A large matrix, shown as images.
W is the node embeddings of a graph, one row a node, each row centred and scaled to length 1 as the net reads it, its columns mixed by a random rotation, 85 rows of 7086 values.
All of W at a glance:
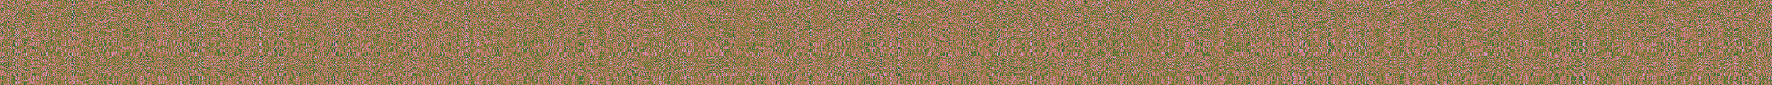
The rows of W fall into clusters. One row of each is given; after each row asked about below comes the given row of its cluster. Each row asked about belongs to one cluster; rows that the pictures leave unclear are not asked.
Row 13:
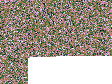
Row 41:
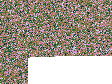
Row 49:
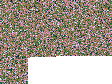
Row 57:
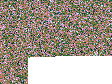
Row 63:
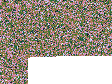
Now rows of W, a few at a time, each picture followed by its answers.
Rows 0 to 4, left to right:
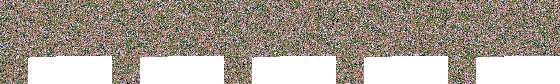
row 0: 41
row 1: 63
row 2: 63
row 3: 63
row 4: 49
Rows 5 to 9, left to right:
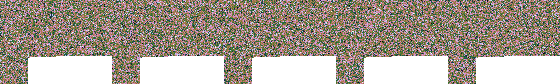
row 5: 13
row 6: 63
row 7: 41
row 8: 57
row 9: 49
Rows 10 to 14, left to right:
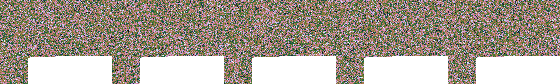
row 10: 57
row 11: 41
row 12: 57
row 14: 13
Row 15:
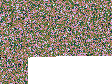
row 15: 63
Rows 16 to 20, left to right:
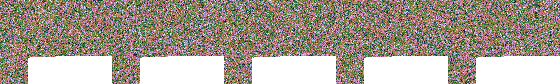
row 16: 57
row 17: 41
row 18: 63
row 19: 13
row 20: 41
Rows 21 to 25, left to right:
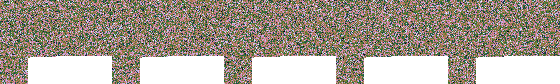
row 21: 63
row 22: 63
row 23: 49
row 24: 57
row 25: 49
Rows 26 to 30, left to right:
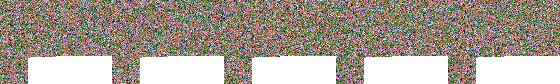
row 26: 63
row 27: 63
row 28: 49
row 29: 41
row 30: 41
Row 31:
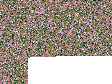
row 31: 57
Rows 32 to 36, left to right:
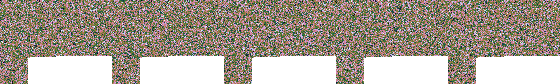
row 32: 49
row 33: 49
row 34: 41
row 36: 41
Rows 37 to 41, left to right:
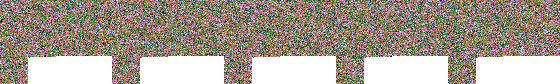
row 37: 63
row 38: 13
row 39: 63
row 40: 49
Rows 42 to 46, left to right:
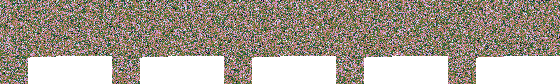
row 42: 49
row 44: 49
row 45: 49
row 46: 57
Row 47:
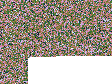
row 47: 13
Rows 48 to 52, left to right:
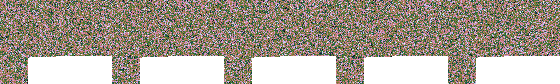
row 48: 13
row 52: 41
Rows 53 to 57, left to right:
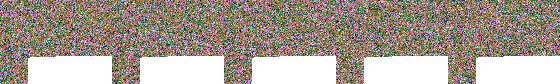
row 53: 41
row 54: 41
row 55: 41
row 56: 63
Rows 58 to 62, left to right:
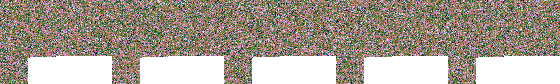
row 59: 63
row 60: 13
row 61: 63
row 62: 49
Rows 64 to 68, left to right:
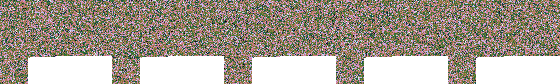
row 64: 57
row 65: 49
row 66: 63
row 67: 13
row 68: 13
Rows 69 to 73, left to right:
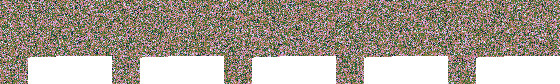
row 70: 63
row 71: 41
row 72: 63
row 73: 13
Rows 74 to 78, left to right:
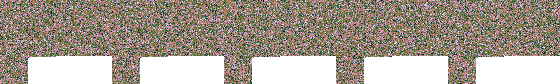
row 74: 13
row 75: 13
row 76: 49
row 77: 49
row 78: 49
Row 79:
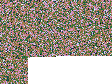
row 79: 49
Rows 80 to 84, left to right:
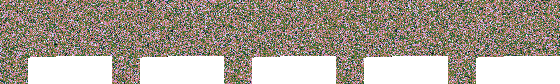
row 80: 41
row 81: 49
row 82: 49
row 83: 49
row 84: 57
